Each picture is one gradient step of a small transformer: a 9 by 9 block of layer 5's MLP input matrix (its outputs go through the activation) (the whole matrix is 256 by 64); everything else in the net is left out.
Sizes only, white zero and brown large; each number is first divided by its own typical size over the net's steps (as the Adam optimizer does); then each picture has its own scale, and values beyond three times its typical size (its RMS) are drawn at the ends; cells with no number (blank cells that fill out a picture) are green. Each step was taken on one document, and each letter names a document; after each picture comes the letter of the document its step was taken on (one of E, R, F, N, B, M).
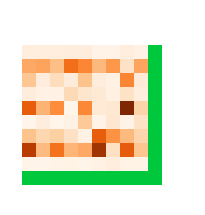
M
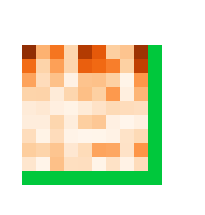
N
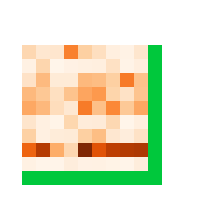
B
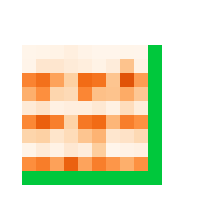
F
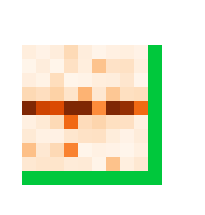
M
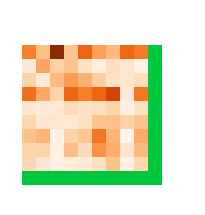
N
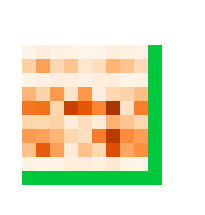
M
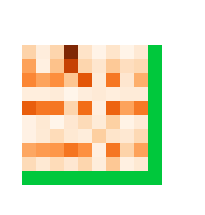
M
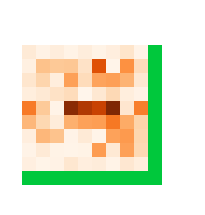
M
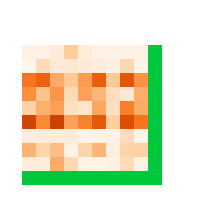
F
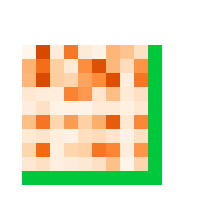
N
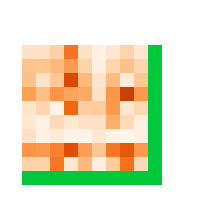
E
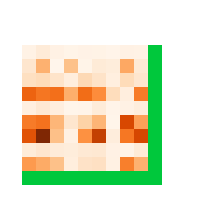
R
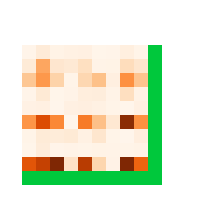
R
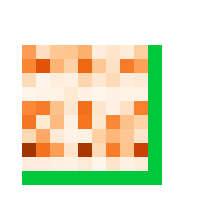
B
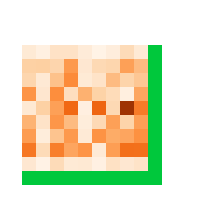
E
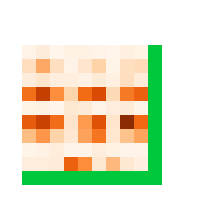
R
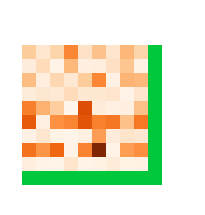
B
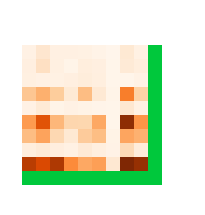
R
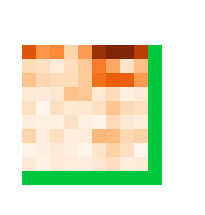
N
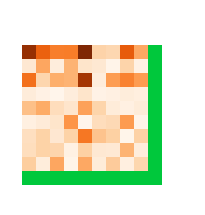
B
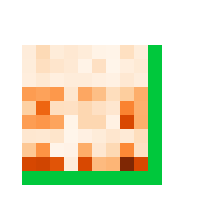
R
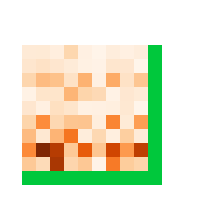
B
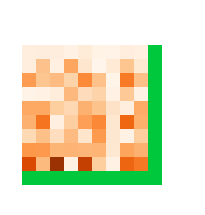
F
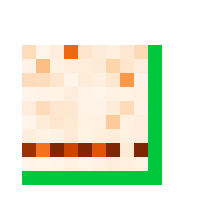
B
